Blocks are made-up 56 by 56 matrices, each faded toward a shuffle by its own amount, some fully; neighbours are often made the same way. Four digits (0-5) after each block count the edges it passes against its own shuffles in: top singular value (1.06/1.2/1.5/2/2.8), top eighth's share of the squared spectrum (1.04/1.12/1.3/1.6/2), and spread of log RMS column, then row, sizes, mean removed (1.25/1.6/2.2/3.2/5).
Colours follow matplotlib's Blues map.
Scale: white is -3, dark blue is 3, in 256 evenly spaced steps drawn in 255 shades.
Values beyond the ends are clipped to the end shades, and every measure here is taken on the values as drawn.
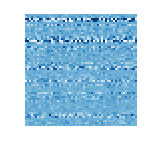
3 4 0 4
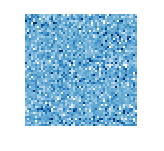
3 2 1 1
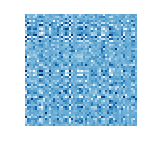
5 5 3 3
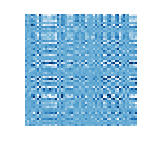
5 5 4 4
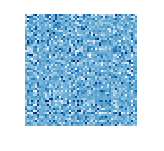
4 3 2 2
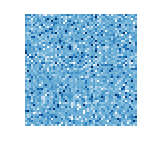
3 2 1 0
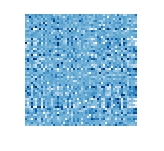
4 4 2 3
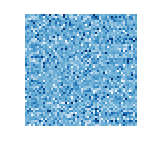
3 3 1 1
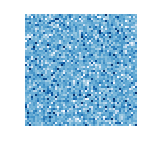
0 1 0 0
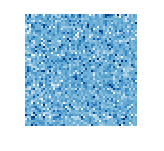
3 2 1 1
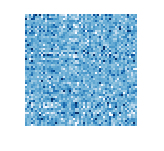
4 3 2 2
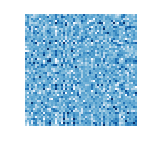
4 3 2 2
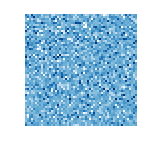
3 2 0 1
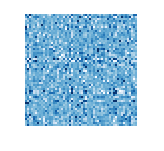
4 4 2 2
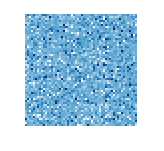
2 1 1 0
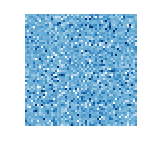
3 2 1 0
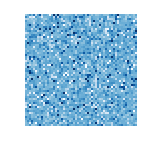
2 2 0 0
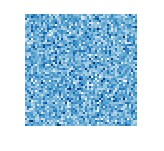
0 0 1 0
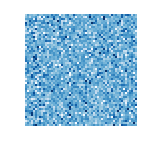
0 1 2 0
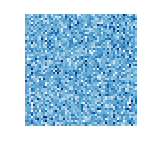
1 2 2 0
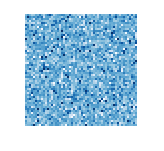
0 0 0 0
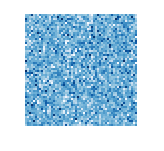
0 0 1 0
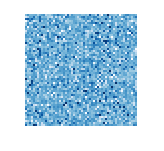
0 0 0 0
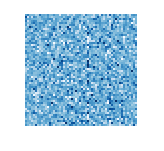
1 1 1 0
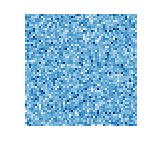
0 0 0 0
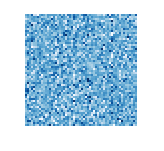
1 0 2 0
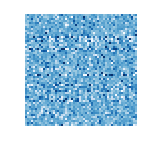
3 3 0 3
